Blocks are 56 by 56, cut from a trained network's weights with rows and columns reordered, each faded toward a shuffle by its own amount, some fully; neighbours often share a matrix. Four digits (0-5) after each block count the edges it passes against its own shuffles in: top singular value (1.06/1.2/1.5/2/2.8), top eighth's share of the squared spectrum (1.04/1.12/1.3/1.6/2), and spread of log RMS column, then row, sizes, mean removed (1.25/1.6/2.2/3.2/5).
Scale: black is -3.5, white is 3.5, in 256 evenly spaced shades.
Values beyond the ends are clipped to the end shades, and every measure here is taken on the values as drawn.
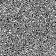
0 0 0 0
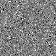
1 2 1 0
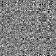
3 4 2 2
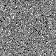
1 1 0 0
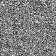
0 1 0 0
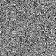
2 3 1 1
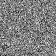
0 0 0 0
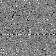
3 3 0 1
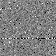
3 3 0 1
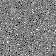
0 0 0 0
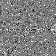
2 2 0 1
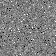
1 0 0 0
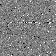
2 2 0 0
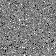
1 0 0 0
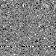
3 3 0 2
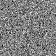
0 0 0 0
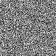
0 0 0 0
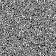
1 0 0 0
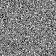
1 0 0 0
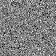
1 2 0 0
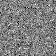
1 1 0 0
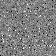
1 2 0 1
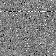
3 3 0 1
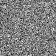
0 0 0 0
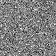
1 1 0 0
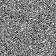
0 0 0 0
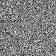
1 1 0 0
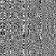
3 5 3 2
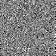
3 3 1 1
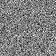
2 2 0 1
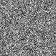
2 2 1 0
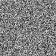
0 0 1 0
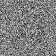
1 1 0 0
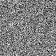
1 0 0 0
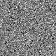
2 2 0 0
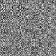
4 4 3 1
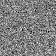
1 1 0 0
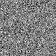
2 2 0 0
